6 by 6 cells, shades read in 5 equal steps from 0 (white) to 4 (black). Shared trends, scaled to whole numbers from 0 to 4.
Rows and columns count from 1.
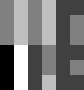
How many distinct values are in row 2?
3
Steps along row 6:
down up down up same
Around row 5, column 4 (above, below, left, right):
2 1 3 3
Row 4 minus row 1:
2 -1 1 1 0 0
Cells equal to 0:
3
